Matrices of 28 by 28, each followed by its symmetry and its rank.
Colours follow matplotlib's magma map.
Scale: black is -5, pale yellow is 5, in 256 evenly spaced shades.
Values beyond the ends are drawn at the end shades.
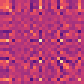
symmetric, rank three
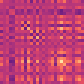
symmetric, rank three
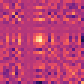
symmetric, rank three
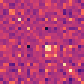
symmetric, rank five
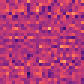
neither, rank five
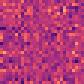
neither, rank five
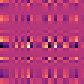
neither, rank one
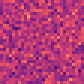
antisymmetric, full rank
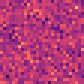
antisymmetric, full rank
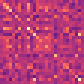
symmetric, rank five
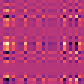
neither, rank one
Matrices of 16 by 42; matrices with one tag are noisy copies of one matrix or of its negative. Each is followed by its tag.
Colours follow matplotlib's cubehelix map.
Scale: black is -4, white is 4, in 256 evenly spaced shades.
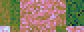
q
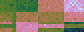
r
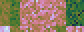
q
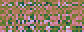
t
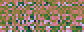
t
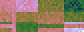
r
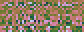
t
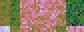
q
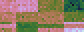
r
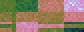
r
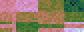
r
